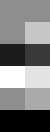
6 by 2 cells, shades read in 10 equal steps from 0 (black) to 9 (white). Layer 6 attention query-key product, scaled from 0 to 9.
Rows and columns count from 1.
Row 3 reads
1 2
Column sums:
25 28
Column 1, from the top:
5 5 1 9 5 0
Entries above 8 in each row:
0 0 0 1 0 0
